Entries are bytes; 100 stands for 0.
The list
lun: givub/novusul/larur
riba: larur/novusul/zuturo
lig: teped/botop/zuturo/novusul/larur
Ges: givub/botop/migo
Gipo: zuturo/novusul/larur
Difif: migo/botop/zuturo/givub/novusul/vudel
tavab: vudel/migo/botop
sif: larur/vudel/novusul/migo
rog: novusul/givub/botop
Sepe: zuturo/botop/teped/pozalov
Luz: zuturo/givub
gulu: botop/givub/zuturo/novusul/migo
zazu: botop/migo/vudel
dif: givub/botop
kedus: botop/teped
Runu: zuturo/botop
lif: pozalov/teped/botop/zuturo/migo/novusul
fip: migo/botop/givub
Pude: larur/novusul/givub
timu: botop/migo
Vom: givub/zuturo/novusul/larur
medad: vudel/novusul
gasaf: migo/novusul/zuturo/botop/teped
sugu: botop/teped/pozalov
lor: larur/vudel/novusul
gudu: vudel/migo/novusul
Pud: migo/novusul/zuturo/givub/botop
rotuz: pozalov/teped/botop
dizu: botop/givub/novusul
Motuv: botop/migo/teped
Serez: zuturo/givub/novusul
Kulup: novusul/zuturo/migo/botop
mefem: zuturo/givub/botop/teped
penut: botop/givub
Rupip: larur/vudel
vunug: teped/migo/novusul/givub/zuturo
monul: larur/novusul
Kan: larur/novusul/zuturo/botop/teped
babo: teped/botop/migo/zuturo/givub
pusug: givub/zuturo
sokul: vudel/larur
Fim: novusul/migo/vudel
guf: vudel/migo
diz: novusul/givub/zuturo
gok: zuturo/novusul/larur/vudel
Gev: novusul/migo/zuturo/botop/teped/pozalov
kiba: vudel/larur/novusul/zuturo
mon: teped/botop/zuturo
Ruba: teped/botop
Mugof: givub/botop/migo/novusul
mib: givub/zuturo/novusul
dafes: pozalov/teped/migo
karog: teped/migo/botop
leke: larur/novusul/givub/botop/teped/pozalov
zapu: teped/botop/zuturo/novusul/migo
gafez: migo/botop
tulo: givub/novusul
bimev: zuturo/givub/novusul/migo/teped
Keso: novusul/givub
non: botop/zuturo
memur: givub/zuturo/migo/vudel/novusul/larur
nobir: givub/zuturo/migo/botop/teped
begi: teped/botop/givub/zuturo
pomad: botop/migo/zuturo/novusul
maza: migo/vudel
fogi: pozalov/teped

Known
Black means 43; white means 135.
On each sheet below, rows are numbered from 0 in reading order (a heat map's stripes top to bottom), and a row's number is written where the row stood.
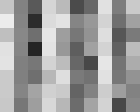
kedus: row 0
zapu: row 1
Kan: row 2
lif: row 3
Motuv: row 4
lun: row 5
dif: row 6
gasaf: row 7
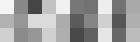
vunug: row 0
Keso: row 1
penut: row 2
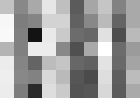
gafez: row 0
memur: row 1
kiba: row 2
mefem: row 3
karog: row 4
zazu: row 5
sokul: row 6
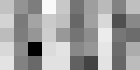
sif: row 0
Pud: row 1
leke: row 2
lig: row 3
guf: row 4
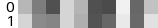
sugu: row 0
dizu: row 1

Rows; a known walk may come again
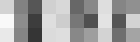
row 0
Ruba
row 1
pomad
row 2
zapu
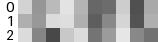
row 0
Fim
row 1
Keso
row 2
begi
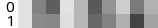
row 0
dafes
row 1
Kulup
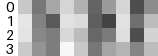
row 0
gasaf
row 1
guf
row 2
gulu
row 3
sif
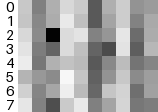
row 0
fip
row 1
gafez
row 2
lig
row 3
tavab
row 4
nobir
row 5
Rupip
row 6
Difif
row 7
babo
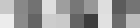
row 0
Kan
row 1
timu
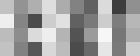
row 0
Gev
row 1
Vom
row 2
Luz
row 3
kedus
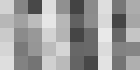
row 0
rotuz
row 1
diz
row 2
penut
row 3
tulo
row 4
Motuv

